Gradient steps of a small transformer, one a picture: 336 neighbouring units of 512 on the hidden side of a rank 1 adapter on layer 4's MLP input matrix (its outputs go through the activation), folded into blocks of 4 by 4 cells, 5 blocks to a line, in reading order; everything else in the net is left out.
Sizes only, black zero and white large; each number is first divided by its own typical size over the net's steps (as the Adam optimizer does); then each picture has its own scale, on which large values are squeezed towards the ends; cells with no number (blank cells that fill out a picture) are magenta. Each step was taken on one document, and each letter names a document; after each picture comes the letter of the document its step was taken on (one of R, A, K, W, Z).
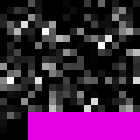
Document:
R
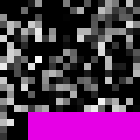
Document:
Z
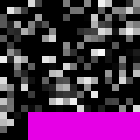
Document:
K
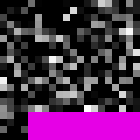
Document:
R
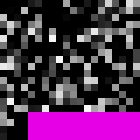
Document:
Z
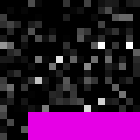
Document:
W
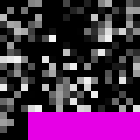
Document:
K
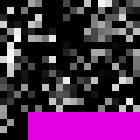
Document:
K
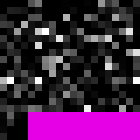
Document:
R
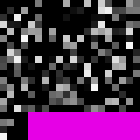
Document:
Z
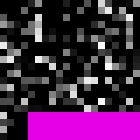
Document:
W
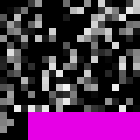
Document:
Z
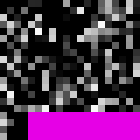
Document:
Z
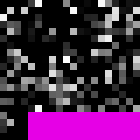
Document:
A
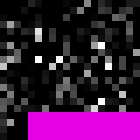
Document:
W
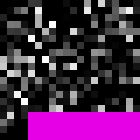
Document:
R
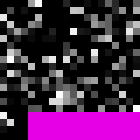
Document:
A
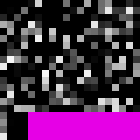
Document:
Z
